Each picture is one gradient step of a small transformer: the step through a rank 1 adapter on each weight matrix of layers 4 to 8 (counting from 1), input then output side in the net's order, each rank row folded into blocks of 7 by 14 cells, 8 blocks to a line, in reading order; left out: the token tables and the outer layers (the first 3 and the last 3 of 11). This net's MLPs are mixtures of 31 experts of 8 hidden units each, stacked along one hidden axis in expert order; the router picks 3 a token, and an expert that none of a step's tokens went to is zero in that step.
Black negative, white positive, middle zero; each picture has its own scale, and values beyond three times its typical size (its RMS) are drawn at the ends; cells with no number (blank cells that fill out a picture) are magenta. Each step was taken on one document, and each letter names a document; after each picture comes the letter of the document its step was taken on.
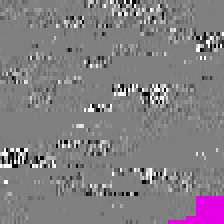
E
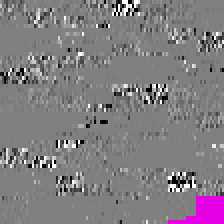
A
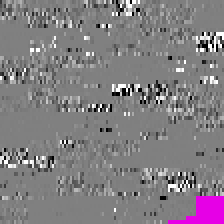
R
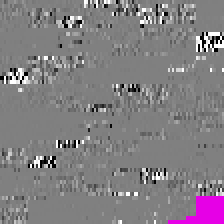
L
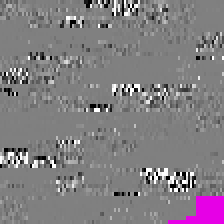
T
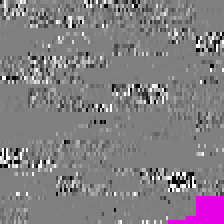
A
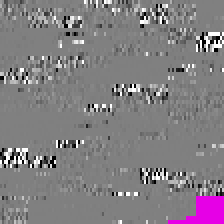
L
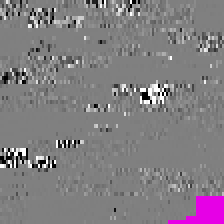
R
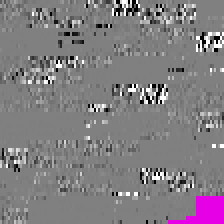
L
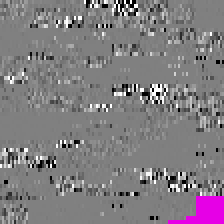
E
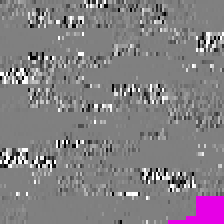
A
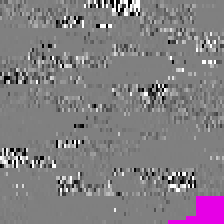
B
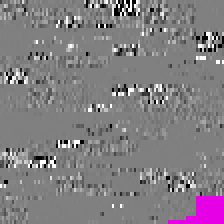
E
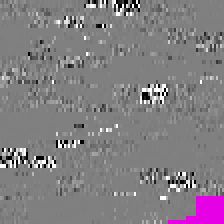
R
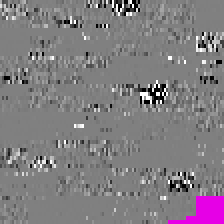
R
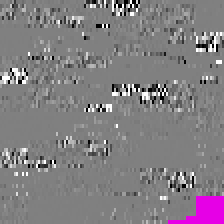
R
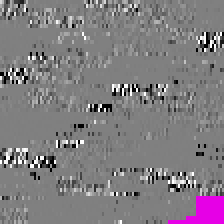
A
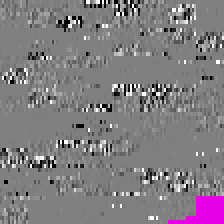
E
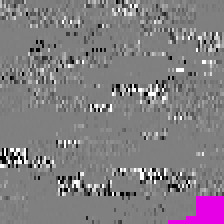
B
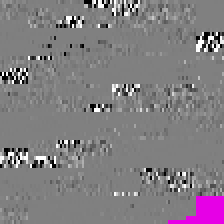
T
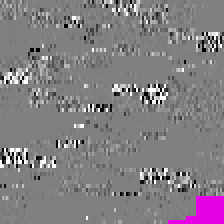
B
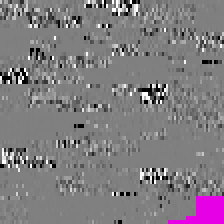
B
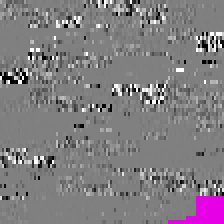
B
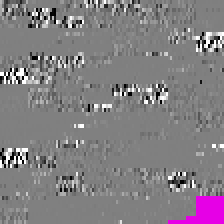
A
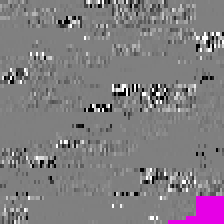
E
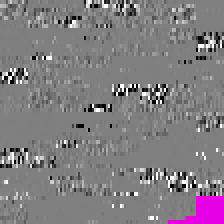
E
